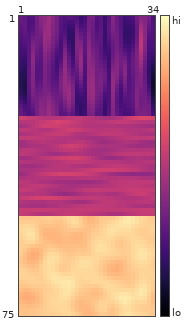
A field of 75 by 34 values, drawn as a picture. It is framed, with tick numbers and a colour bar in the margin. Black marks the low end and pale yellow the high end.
The table splits into 3 rows of 1 panel. Panel 1,1: low, streaked downward. Panel 2,1: middling, streaked across, faint in contrast. Panel 3,1: very high, blotchy, faint in contrast.
